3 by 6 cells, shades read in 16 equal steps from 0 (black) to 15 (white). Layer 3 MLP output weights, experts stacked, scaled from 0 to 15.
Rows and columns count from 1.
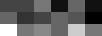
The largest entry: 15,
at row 3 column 1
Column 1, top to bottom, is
4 6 15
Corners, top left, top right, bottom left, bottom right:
4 1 15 7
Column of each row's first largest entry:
3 1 1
